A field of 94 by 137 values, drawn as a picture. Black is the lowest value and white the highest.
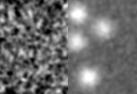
Mirror symmetry: none. Average level on the scale: 40%. Seam: vertical, 50% of the way across, the right part calmer. Bumps: four.
